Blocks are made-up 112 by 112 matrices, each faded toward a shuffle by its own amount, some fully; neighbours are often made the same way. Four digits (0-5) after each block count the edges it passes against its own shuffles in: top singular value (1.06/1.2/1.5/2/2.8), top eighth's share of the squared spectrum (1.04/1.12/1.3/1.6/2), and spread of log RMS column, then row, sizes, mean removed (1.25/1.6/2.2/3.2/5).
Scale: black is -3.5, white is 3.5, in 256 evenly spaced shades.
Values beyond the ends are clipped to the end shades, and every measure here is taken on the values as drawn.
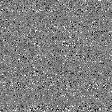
1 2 0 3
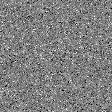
0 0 0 1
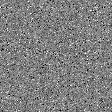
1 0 0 1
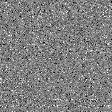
1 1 0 3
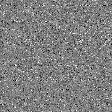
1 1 0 2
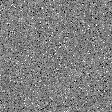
0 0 0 0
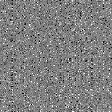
4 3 2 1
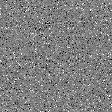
3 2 1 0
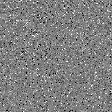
3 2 1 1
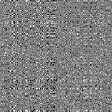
5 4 3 3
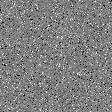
0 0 0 0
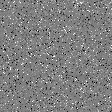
0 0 0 0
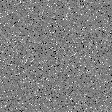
2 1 0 0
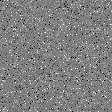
3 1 0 1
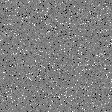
2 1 0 0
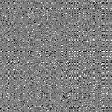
5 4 3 3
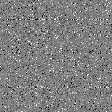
4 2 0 1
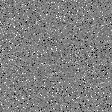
2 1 0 0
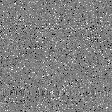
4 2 1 1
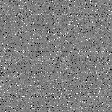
4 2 1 1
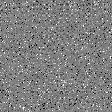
3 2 0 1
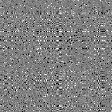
5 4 2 3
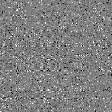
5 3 1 2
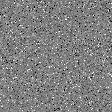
2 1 0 0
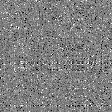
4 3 1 2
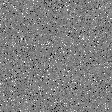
0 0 0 0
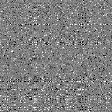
4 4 2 3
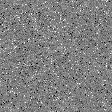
2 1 0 0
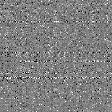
4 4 2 3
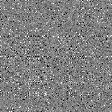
4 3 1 2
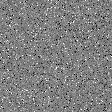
0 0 0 0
